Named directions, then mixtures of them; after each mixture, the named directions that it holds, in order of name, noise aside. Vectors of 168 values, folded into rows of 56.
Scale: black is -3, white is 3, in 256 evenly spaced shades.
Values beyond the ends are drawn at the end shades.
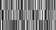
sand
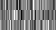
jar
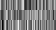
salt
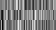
jar, salt, sand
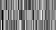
salt, sand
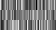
salt, sand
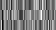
jar, salt, sand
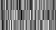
jar, salt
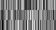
salt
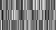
jar, sand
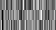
jar, salt, sand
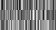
jar, salt, sand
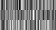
jar, salt, sand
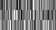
jar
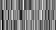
jar, salt, sand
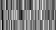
jar, salt, sand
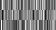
sand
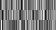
sand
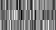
jar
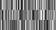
sand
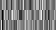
jar, salt, sand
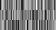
salt, sand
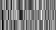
jar, salt, sand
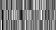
jar, salt, sand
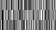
salt, sand
